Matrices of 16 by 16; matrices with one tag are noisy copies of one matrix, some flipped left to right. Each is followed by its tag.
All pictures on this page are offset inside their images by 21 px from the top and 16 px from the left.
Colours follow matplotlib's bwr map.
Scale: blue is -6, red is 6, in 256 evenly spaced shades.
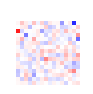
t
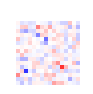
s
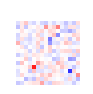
s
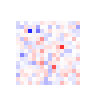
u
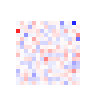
t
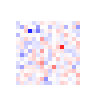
u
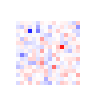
u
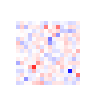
s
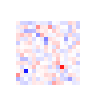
s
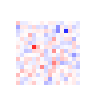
u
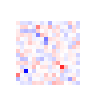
s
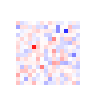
u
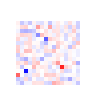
s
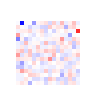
t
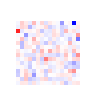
t
